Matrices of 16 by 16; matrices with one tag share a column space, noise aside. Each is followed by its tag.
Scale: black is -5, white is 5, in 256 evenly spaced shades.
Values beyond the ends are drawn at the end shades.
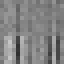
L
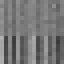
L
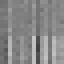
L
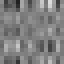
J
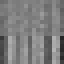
L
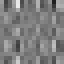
J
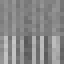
L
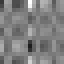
J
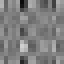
J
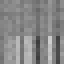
L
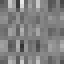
J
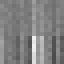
L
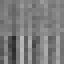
L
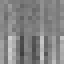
L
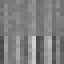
L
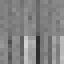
L
